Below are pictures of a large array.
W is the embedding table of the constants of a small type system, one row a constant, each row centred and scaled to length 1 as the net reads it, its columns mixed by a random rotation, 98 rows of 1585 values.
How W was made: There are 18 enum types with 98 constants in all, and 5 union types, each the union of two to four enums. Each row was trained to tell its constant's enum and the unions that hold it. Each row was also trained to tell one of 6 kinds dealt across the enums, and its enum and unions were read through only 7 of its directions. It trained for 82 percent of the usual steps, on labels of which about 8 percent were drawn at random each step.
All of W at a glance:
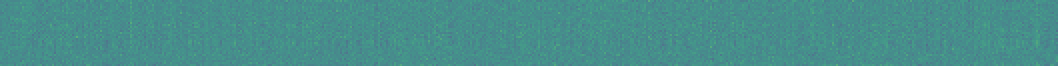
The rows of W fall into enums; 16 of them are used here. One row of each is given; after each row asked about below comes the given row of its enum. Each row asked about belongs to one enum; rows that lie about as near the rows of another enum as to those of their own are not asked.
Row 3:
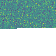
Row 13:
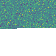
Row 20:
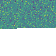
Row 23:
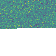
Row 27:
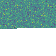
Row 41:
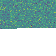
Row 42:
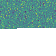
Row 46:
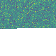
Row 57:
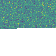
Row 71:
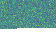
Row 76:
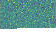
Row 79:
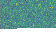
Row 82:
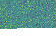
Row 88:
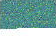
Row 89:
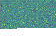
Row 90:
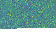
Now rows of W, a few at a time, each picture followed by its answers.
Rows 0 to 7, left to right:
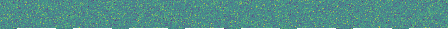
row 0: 57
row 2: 27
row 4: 3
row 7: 88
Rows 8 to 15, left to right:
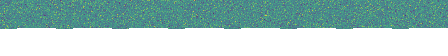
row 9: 20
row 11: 13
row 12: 27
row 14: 71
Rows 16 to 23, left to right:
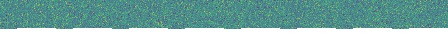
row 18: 76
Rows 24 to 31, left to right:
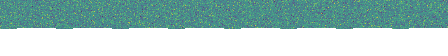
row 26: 3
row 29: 46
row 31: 57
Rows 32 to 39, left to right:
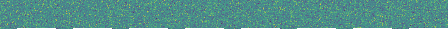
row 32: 13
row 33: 3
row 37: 41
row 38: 27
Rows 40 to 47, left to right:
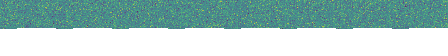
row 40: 57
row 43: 13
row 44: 3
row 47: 71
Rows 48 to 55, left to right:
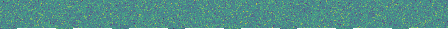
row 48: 76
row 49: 82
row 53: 3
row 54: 27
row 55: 27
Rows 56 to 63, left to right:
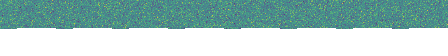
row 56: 57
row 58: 46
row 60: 46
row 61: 41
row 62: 71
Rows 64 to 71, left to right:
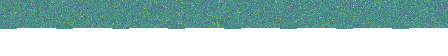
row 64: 41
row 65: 13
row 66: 46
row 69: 71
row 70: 46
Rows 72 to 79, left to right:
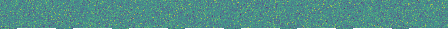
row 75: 42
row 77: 13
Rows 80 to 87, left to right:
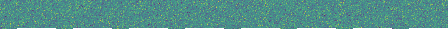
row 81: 23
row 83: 90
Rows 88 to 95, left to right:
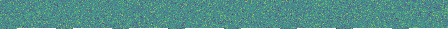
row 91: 76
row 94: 71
